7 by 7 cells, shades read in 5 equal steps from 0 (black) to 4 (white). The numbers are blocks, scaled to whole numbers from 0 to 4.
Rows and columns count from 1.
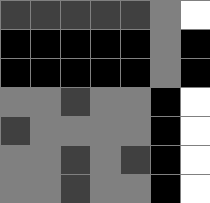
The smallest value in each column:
0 0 0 0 0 0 0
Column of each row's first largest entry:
7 6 6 7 7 7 7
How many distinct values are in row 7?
4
